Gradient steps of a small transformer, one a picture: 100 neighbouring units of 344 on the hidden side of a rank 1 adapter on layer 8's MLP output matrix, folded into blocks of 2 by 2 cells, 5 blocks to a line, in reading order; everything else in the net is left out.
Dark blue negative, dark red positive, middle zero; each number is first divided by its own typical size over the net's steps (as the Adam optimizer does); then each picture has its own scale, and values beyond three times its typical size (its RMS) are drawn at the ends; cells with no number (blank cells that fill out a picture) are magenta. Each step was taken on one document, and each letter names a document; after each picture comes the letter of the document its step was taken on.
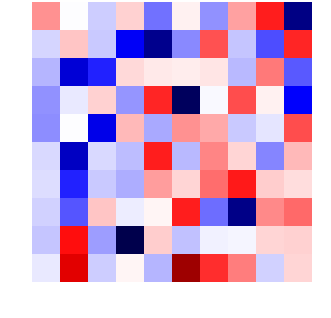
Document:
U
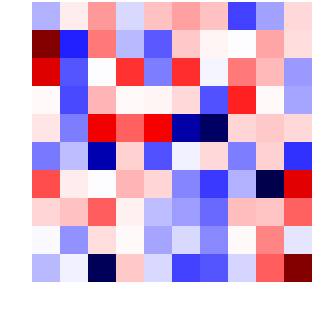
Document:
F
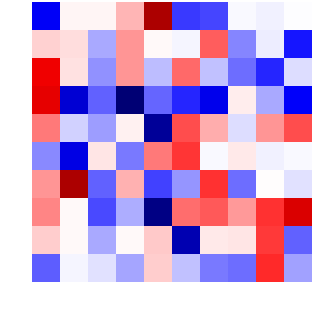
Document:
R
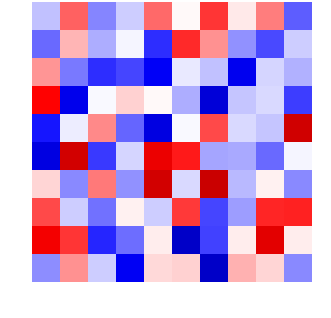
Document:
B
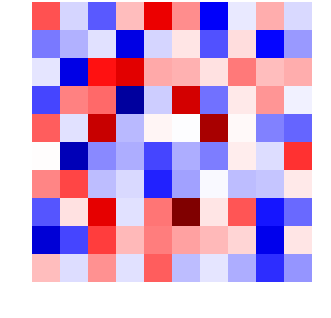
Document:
R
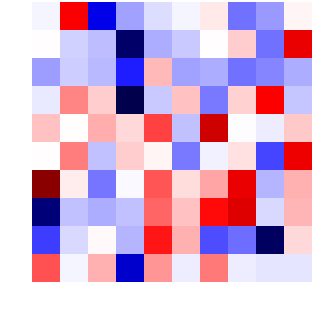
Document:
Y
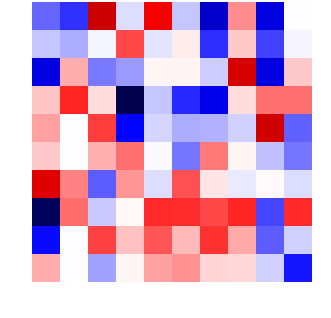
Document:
Y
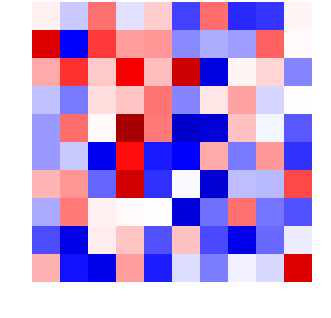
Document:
F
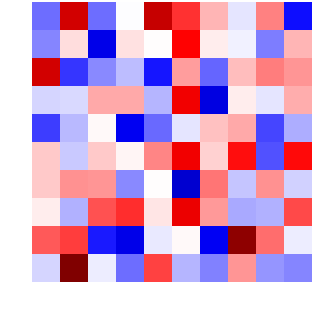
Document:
B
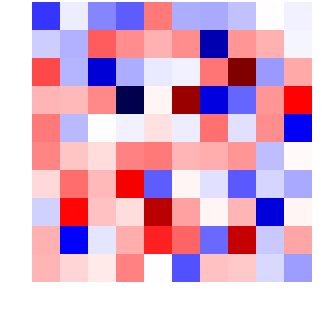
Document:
R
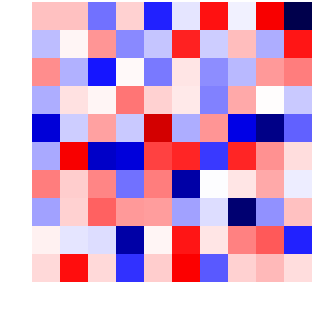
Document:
U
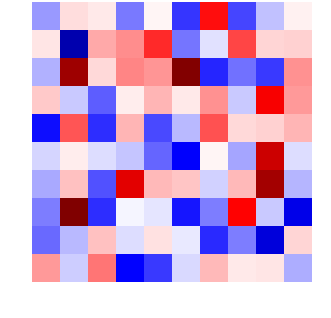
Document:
F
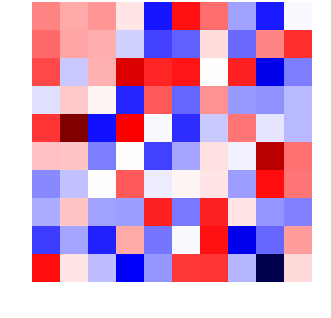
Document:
F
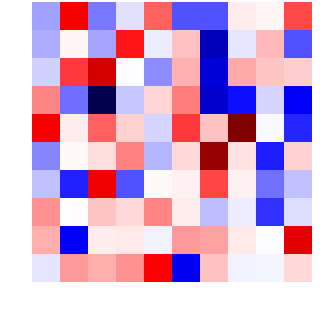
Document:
U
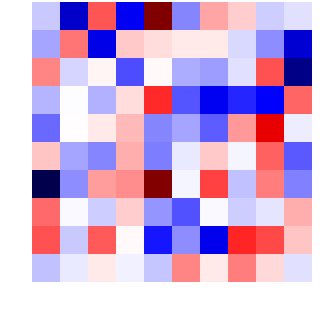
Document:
Y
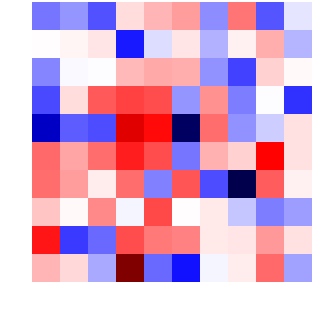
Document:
R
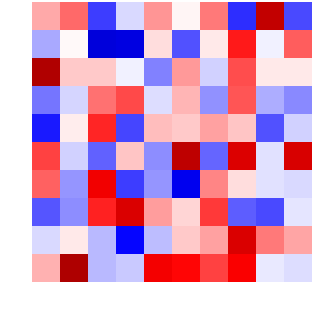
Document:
B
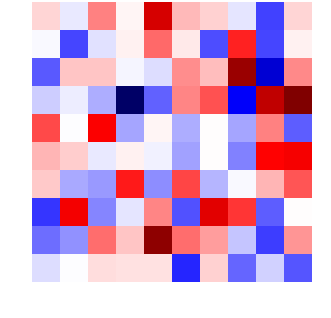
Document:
R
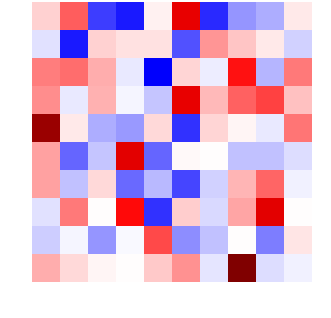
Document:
B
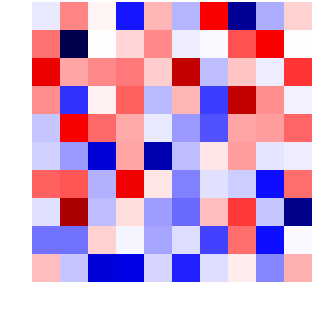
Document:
F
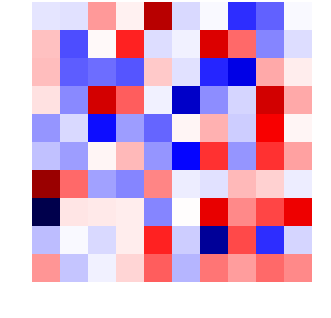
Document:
Y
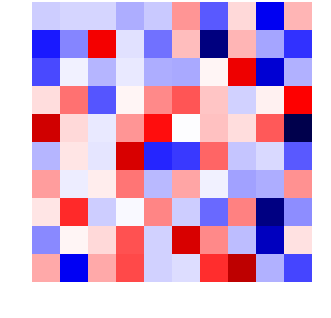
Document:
B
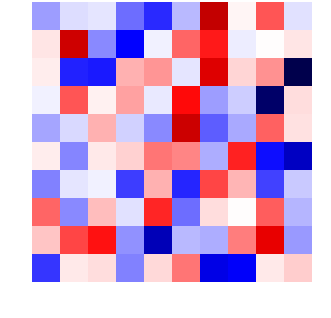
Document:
B
